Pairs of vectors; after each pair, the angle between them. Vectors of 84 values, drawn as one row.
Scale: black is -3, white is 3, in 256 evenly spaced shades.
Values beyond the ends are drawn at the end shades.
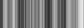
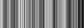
nearly opposite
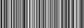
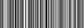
partly opposed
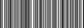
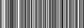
partly aligned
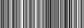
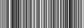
partly aligned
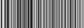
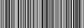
orthogonal
